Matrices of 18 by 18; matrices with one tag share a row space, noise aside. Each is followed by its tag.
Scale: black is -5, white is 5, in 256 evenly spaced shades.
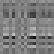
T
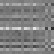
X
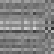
X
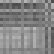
X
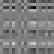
T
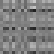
T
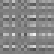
T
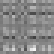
T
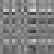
T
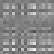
T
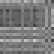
X
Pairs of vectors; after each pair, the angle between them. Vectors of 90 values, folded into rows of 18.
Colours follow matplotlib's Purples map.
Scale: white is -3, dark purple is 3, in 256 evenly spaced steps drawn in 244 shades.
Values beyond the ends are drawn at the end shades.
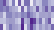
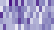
partly opposed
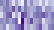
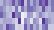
nearly opposite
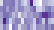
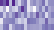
orthogonal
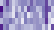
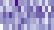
partly opposed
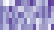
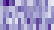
nearly opposite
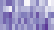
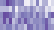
nearly parallel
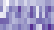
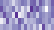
orthogonal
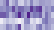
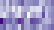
nearly opposite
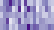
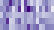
nearly parallel
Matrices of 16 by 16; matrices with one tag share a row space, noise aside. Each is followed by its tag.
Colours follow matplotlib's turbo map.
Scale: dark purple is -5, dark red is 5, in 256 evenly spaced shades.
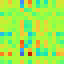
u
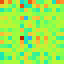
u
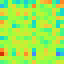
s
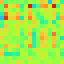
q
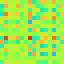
q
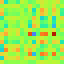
q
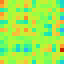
s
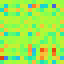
q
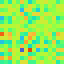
u
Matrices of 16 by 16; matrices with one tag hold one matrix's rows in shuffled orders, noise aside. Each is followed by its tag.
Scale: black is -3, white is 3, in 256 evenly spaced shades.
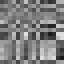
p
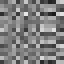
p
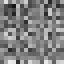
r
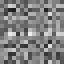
r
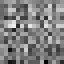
r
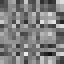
p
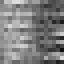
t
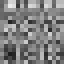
r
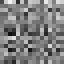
r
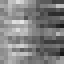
t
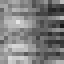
t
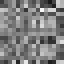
p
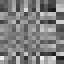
p
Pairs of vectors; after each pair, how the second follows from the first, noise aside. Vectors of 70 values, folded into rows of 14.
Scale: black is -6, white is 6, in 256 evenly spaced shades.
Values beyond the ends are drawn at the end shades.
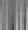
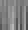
negated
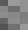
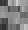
scaled up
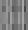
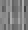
copied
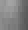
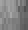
copied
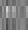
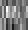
scaled up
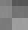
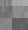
negated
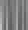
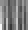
scaled up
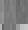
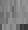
negated
